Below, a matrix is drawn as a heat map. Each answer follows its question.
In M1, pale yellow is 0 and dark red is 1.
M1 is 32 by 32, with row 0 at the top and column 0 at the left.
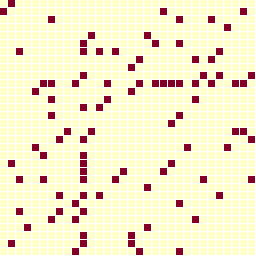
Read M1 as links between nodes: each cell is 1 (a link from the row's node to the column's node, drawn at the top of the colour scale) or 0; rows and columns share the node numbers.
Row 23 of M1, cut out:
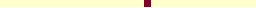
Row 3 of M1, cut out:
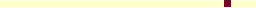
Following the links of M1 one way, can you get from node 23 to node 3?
yes
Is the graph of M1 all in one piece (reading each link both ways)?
yes
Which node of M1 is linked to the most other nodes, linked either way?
node 10
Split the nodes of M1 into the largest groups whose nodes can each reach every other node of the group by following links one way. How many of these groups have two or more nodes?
1
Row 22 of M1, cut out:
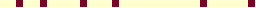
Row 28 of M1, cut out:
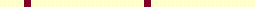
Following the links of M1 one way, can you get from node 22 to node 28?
yes
